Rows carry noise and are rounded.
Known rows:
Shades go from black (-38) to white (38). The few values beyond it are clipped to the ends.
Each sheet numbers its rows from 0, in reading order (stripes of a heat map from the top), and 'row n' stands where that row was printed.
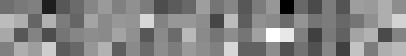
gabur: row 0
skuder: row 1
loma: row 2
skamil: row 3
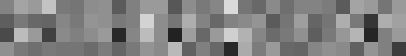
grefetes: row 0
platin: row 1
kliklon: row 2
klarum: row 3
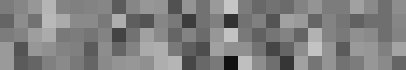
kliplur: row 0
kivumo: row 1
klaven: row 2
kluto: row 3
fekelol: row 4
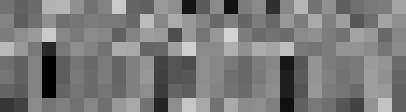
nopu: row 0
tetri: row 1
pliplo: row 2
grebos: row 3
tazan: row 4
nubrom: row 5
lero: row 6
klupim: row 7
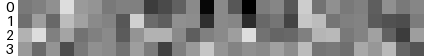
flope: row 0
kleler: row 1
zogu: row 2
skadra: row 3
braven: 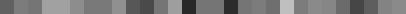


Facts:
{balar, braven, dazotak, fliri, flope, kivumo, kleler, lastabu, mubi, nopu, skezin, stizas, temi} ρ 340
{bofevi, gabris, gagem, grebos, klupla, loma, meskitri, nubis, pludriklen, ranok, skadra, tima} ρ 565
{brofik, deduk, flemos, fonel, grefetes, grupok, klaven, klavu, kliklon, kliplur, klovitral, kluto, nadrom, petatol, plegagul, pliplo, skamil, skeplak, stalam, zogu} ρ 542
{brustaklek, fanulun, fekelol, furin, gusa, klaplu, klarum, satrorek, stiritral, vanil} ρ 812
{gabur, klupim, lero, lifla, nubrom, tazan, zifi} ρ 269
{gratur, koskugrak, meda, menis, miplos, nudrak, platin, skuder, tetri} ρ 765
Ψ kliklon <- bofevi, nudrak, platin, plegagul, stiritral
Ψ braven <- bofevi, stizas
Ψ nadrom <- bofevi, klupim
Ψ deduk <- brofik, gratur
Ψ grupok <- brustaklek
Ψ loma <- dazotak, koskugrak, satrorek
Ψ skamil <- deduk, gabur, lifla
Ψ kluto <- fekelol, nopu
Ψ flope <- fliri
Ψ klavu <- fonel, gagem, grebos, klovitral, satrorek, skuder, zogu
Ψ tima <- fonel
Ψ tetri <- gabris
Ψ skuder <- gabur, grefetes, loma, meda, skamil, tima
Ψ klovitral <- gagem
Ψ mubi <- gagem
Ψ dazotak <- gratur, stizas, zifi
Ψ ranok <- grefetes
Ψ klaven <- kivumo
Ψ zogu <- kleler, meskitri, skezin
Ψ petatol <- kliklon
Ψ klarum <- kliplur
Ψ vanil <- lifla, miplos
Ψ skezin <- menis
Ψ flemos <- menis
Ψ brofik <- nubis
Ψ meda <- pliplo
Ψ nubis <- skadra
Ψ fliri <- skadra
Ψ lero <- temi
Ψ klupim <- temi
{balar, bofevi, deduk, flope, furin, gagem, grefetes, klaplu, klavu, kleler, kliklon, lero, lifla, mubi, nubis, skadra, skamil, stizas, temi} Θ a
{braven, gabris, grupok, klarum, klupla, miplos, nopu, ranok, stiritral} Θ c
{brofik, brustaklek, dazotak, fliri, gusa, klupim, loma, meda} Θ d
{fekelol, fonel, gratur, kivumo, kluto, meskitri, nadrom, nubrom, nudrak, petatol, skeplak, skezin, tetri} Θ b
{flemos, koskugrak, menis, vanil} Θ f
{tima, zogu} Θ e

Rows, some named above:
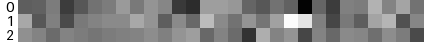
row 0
lifla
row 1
loma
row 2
brustaklek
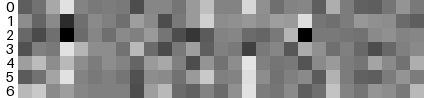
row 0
nadrom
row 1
gabris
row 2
zifi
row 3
temi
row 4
fonel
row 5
nadrom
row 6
klavu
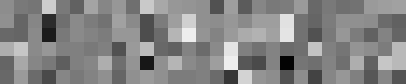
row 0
meda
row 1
gabris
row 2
bofevi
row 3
klavu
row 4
deduk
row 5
stiritral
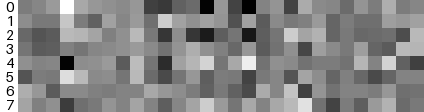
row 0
fliri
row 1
meda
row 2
dazotak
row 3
gratur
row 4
nubis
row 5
temi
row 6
satrorek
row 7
tima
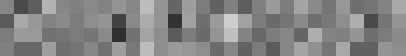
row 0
koskugrak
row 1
plegagul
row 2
petatol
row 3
menis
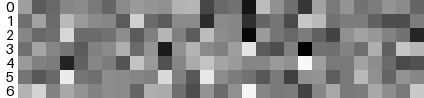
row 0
fekelol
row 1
kleler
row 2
vanil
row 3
deduk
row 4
meskitri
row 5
miplos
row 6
klovitral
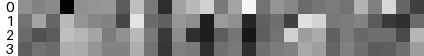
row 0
nubis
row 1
skezin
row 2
dazotak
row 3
stizas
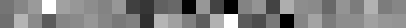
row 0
fliri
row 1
brofik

